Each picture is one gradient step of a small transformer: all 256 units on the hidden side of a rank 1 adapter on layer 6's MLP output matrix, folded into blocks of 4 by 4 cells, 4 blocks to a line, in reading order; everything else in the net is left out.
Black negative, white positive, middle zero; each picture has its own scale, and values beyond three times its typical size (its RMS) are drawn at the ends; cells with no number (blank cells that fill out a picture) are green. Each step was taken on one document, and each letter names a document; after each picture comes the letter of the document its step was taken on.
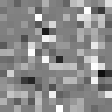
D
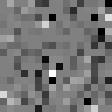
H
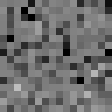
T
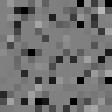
H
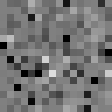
T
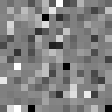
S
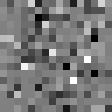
D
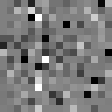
T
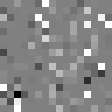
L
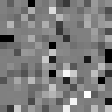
S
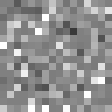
S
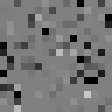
L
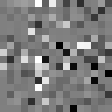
T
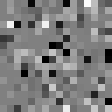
S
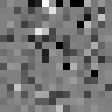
D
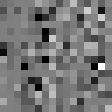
D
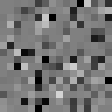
H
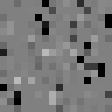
L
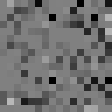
H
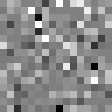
D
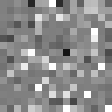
S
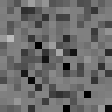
S
